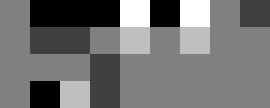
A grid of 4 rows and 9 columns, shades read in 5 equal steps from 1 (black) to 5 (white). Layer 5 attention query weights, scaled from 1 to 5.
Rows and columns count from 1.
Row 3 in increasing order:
2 3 3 3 3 3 3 3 3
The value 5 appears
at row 1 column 5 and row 1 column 7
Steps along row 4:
down up down up same same same same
